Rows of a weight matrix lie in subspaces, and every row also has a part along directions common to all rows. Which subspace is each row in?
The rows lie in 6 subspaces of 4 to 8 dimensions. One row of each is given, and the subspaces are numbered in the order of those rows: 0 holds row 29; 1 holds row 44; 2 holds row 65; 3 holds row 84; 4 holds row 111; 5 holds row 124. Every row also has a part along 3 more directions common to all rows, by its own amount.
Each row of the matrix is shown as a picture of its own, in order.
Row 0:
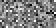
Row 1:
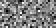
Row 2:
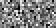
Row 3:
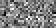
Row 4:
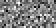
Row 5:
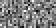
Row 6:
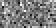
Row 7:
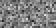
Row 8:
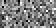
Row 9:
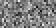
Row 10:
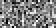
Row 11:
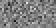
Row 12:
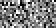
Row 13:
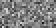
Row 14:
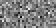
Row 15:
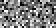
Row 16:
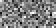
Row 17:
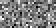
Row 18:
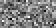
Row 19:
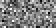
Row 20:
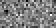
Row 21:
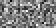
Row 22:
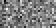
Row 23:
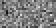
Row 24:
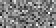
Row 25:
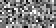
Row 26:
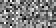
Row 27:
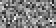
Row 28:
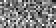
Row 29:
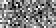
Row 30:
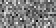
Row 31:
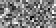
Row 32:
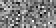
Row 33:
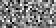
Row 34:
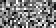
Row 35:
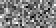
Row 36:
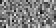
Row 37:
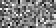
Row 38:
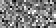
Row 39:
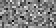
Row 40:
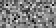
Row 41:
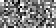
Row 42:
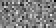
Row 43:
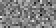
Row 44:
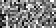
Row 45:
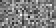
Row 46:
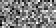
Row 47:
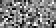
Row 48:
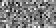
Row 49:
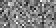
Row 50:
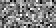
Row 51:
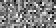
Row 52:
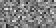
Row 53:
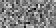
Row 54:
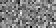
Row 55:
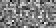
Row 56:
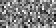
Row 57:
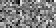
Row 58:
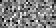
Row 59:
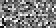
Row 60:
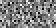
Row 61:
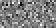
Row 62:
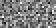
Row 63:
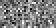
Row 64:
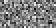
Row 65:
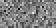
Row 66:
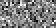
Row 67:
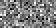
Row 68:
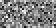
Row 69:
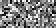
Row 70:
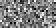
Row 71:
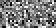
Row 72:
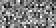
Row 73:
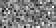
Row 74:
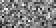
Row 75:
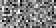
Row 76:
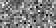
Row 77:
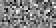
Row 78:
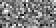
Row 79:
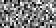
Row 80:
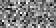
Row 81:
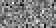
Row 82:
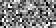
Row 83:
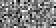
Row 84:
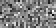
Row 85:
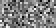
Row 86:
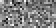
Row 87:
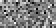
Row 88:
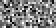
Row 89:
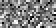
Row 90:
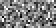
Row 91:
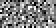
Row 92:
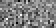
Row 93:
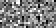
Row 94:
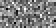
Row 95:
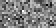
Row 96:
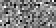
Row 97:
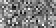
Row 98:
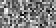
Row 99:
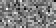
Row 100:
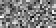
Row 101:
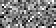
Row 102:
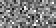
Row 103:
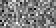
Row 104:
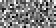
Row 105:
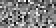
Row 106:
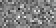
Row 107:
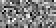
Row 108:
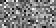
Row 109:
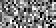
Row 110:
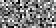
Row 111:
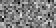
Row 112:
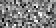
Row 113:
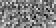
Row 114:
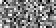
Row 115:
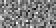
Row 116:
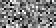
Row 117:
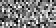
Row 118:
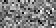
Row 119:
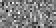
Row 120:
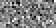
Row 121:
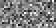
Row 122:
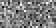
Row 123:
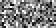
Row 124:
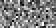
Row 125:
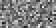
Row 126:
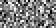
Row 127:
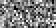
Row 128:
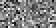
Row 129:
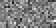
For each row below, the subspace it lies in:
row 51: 1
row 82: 3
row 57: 4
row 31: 3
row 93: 4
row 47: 2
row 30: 2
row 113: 4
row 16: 2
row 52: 0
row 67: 3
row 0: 1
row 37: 5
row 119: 0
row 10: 2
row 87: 2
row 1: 5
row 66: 1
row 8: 1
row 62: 3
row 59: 3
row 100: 3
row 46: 3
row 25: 2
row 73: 5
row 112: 1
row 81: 1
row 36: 0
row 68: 2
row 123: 5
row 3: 3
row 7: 4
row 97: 0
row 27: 4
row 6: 1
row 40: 4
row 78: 1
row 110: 2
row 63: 2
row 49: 0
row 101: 3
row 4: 4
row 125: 3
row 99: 1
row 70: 1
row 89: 3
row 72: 4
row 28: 1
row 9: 3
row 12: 1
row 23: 1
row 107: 2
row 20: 1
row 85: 0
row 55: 5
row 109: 1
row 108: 2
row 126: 0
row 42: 1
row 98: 1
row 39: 5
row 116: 5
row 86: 2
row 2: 5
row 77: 5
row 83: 5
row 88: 2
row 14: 3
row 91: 5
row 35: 3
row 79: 5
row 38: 2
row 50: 5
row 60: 0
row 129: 1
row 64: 5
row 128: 2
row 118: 0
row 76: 5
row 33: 2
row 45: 2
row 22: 5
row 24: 5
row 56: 0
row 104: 1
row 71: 2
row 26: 3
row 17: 4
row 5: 5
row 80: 0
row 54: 4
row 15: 0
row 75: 5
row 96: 5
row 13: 4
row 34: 1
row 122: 1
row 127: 5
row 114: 0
